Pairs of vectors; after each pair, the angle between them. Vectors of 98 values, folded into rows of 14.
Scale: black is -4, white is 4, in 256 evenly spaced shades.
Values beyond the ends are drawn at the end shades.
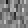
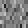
orthogonal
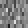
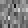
partly aligned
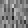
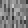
nearly parallel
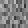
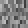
nearly parallel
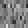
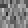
partly aligned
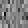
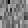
partly aligned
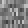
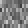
orthogonal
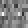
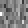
partly aligned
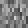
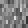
nearly parallel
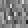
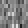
orthogonal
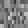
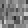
partly aligned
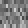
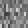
orthogonal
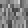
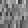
orthogonal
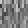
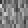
nearly opposite
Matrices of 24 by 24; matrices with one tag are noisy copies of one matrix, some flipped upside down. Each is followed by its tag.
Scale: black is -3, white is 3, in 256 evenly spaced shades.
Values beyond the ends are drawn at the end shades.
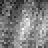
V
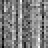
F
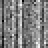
F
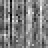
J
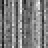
F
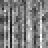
J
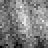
V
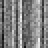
F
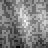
V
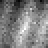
V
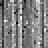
F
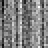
F
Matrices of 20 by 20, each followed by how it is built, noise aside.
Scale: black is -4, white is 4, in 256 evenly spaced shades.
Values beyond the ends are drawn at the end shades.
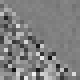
lower triangular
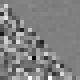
lower triangular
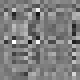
low rank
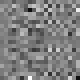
low rank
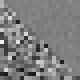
lower triangular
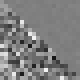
lower triangular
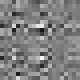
low rank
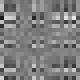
low rank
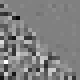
lower triangular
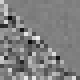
lower triangular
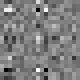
low rank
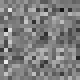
low rank
